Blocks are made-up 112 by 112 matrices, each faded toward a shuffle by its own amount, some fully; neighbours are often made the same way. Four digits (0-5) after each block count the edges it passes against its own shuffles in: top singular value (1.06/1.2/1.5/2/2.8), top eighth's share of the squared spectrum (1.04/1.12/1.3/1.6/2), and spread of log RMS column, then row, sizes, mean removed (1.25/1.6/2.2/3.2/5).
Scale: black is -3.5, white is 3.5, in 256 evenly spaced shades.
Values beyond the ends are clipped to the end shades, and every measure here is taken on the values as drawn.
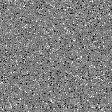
3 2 0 1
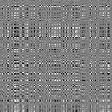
5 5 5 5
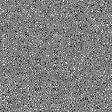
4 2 1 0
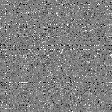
4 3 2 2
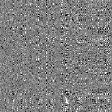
4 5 4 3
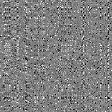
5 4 3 2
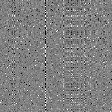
5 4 3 2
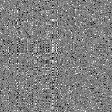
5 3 3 2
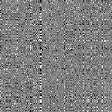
5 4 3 3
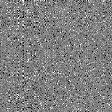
4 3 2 2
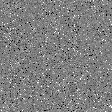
2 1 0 0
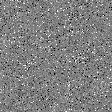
3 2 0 0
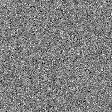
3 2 0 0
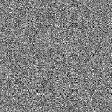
4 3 2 2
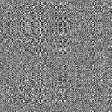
5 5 3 3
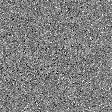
2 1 0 0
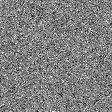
1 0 0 0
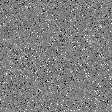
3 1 0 0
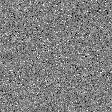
0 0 0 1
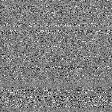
1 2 0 4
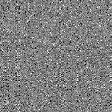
4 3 2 2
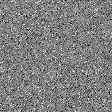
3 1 0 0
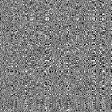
5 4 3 3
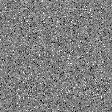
3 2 1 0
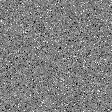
0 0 0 0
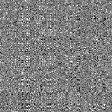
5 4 3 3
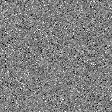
3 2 1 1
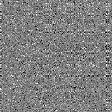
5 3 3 2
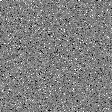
0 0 0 0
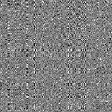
5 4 3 3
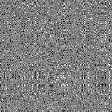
5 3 3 2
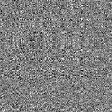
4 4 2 3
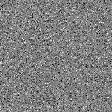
3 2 0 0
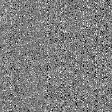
1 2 3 0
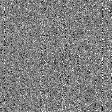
2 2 3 0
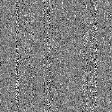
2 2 4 0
